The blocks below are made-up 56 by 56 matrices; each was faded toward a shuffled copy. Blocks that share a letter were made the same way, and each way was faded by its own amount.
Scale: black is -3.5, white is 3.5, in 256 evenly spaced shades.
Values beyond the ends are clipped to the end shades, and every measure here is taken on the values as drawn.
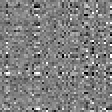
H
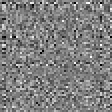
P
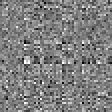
P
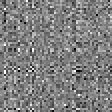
P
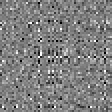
H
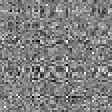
P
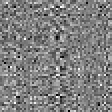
P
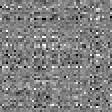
H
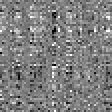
H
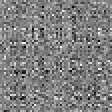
P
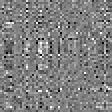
H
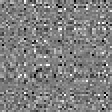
H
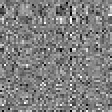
P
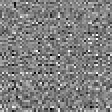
P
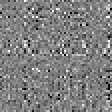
H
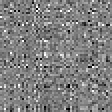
H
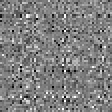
P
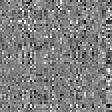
H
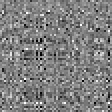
P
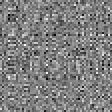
P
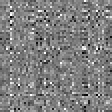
H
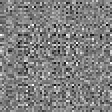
P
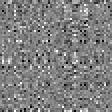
H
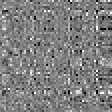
H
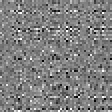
H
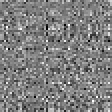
P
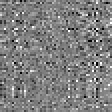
H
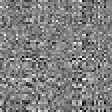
P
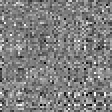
P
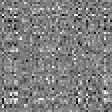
H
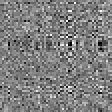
P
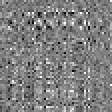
H
